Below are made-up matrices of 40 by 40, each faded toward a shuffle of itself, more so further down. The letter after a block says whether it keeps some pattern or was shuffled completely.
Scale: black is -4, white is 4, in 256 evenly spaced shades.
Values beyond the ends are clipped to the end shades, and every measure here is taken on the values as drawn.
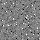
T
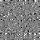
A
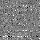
A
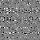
A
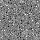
T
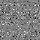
A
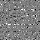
A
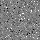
T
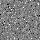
T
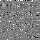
A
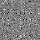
A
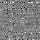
A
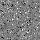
T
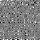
A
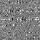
A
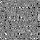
A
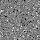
T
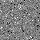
T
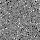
T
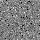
T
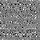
A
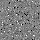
T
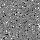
T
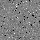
T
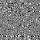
A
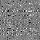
A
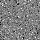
T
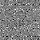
A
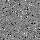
T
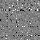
A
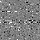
A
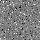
T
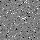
T
